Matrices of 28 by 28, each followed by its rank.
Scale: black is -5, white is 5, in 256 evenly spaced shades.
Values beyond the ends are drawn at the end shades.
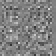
five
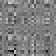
three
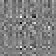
three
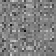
five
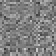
five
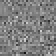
five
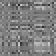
three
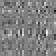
three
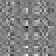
three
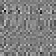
three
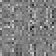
five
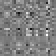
three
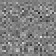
five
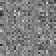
five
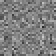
five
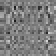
three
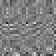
three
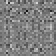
five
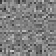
five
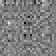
five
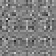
three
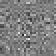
five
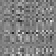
three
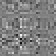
three
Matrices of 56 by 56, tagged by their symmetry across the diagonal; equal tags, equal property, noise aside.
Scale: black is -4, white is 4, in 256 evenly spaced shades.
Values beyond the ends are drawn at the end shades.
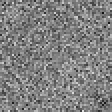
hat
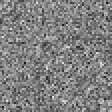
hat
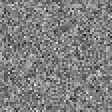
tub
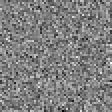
tub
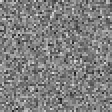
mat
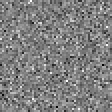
mat
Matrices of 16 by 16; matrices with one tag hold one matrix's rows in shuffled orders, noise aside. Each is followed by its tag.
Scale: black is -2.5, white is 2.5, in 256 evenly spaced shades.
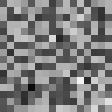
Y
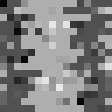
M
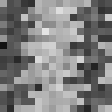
M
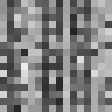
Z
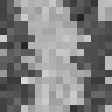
M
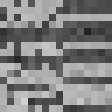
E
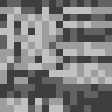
E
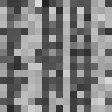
Z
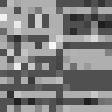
E
